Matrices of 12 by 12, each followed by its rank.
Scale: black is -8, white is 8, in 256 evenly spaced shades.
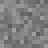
full rank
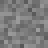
full rank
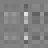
one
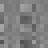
two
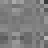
two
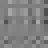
two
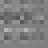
two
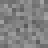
full rank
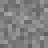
full rank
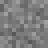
full rank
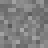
full rank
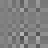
one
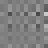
one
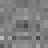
two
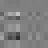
one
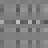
one
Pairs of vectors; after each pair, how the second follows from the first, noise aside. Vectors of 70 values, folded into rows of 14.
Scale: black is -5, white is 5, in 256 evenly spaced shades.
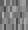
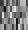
scaled up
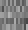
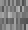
copied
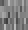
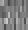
negated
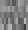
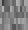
reversed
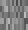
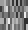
scaled up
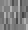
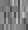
negated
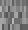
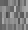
reversed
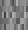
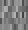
reversed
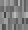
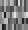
scaled up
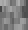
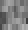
reversed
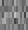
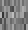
reversed
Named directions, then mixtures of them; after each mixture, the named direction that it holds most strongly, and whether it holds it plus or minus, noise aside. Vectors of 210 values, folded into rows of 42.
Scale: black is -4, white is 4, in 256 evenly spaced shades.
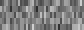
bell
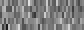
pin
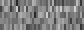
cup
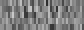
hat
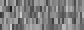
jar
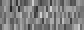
bell, plus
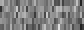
cup, plus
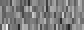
pin, minus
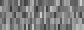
bell, plus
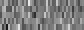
pin, plus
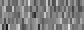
pin, plus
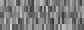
jar, plus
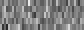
pin, plus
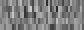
hat, plus
